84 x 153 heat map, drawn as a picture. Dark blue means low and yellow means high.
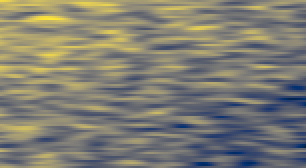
The ninth with the lowest average is the bottom right. The ninth with the highest average is the top left. Values rise toward the top left. The values follow a bell shape. The halves do not mirror each other. Streaks run across, left to right.
